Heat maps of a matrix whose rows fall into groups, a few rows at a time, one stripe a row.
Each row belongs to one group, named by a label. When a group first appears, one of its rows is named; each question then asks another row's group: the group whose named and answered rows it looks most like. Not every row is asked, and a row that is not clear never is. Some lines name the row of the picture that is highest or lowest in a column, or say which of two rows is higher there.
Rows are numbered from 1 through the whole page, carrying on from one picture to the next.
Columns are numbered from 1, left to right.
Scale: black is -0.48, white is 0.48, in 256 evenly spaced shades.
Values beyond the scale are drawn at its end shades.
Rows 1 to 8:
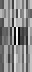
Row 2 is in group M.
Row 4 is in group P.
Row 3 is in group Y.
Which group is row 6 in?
Y
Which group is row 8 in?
Y
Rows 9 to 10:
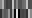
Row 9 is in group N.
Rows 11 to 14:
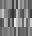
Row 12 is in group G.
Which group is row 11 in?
M
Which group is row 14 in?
P
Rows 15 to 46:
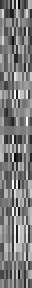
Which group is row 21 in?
N
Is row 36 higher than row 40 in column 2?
No
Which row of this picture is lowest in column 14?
43
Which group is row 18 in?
N
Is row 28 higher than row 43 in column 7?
No
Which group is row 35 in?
P
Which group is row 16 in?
G
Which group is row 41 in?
M
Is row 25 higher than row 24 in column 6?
Yes
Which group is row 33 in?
M
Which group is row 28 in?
G
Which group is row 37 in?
M
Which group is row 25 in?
M
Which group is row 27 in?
G
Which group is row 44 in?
N
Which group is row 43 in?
Y
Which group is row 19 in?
G
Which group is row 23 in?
Y
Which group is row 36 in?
Y
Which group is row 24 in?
G
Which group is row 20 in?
M
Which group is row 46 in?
N
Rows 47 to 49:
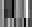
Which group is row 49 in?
N
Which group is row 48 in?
G
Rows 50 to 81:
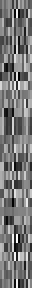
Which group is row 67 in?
P
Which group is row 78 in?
M
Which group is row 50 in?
M
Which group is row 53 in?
N
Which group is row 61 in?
Y
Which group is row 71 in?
Y
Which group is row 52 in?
N
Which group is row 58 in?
P
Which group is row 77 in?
N
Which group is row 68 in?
N
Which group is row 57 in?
G
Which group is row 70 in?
N
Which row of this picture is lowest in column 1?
58
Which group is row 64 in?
N
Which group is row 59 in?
M
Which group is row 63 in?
N
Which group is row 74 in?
G
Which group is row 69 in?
M
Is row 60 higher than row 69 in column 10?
No
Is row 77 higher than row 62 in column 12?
Yes
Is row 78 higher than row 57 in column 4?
Yes
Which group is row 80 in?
N
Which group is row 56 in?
Y
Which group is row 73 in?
G
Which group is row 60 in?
P
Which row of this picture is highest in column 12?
78
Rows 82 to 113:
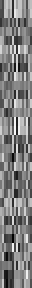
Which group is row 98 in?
P
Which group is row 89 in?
P
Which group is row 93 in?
Y
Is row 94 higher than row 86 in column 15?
Yes
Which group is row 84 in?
P
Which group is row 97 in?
N
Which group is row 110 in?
G
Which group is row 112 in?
G
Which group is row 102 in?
N
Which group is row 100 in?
Y
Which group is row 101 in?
N
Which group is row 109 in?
P
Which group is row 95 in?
M
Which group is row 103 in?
N
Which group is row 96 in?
M
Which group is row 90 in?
Y
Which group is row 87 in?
M
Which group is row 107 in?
M
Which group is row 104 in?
Y
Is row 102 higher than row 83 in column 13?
No
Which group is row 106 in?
N
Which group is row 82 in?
Y
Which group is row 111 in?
M
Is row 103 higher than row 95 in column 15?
Yes
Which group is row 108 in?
G
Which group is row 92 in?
P
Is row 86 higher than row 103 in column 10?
No
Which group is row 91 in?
G
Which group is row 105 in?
M
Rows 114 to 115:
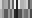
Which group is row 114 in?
M
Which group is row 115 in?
N
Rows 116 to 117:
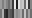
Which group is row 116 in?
M
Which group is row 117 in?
G
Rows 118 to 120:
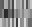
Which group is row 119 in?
G
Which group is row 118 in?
Y
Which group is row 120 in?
M
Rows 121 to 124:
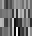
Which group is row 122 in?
M
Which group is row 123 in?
N
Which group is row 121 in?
G
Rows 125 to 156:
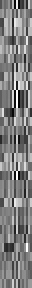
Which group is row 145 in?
N
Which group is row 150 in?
P
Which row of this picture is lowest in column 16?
137
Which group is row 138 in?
Y
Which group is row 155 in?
M
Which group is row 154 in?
M
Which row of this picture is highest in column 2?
137
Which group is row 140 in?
P
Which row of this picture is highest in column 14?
152
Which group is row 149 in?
P
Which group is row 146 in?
N
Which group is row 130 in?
M
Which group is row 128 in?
Y
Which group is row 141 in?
P
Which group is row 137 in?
G
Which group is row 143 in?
M
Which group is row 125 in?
P
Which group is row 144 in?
P
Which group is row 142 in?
Y
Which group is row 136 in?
P
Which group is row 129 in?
G
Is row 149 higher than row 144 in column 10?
Yes
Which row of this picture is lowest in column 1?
140
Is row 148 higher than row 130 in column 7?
Yes
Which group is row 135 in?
P
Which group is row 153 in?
P
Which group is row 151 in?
N
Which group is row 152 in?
G
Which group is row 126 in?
M
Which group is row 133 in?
Y
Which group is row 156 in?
P
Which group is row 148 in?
P
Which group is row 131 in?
N
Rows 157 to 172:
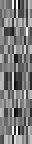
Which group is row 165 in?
N
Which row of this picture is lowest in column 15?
170
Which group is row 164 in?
P
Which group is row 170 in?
N
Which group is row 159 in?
Y
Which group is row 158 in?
P
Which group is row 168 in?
M
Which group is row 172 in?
Y
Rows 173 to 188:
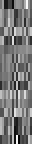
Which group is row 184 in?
M
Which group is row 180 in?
P
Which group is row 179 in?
M
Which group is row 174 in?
N
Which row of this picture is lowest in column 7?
173
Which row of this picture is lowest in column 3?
173
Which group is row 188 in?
P
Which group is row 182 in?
P
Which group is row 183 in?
M
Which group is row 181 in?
M
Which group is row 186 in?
N
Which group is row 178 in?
G
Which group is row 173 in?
G
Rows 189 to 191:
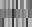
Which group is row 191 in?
Y
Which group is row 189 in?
M
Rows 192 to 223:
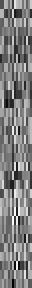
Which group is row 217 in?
P
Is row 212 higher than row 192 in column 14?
Yes
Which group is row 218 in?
N
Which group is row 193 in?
N
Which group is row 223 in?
G
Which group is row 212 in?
G
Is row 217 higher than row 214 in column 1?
No
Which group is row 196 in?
N
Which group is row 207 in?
Y
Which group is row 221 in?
P
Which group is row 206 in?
P
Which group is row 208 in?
M
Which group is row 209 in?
G
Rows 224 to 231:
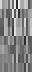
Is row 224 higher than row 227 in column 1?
Yes
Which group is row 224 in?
M
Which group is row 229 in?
G
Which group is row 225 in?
P
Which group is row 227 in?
Y
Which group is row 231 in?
N
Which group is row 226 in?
Y
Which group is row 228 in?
N
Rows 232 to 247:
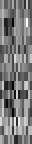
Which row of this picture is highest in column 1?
245
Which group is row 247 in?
N
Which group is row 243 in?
G
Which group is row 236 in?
G
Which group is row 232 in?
N
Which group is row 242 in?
P
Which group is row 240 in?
P
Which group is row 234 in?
G
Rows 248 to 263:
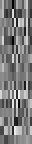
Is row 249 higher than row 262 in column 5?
No
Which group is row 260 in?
P
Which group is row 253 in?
M
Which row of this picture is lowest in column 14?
260
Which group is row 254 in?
P
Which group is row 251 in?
N
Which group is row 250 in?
M
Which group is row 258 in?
M
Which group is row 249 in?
N
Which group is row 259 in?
P
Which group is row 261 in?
N
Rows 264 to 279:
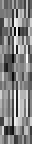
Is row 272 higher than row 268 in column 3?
No
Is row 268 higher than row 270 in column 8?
Yes
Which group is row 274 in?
M
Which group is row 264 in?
N
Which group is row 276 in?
M
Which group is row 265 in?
M
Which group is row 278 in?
G
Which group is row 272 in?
G
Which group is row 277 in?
Y
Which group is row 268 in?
Y
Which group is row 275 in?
M
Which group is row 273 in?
M
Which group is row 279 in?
N
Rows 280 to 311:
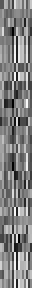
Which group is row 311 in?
M
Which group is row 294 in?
G
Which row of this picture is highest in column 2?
283
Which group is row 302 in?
N
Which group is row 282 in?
N
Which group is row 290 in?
N
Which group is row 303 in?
M
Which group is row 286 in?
M
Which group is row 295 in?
G
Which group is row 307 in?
N
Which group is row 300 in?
N
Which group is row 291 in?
G
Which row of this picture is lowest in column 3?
291
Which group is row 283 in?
G
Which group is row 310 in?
Y
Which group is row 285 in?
M
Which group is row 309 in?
M
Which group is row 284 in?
M
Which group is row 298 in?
G
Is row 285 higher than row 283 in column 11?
Yes
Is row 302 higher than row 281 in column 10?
No
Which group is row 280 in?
Y
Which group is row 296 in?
M
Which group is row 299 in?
N
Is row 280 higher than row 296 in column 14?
No
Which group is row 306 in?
P
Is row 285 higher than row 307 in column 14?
Yes
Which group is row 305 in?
Y
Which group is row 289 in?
N
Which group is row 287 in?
P
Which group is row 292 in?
M
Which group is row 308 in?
M
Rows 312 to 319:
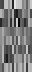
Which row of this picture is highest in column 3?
312
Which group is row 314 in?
P
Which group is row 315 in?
G
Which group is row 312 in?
Y
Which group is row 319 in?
Y
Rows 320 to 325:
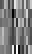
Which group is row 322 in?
M
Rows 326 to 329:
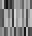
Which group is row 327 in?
Y
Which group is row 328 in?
Y
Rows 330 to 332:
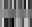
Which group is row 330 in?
N
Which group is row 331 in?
G
